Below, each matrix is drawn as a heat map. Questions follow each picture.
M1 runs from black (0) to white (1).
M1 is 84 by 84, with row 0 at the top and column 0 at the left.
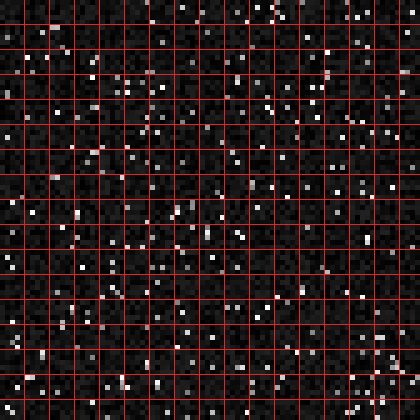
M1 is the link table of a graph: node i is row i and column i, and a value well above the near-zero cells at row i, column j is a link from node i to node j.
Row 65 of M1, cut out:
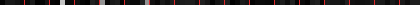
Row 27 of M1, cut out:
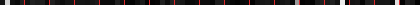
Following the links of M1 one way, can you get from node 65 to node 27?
no
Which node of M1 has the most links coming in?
node 29
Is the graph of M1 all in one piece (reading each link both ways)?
yes
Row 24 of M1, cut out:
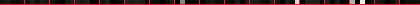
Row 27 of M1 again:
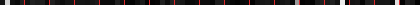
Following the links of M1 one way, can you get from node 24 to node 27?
no
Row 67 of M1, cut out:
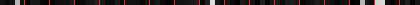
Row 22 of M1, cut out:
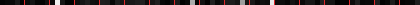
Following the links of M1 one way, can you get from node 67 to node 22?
yes
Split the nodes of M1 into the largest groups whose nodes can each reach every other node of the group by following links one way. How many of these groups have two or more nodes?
2
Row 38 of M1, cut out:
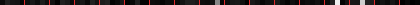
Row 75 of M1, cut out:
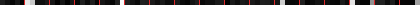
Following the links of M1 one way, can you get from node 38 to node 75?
yes
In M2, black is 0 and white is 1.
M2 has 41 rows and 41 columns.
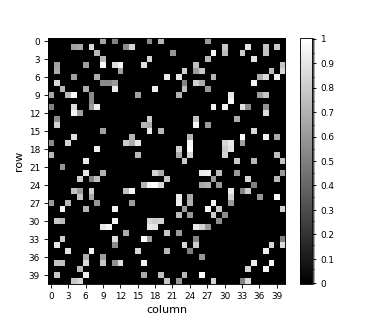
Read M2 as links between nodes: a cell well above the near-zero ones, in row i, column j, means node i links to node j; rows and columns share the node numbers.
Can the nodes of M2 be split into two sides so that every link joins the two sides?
yes
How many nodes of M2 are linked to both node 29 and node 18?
3
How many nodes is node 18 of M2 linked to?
5
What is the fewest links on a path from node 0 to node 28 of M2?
2
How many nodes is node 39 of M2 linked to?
6
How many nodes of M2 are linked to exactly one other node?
1
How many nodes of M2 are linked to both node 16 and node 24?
0
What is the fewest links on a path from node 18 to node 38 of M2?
4
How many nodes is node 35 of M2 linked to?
6
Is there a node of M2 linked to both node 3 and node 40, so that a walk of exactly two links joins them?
no
